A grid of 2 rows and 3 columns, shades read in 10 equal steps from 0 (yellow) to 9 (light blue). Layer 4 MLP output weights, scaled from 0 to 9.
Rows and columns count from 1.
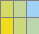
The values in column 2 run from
4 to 5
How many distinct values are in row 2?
3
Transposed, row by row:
3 0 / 5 4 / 9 6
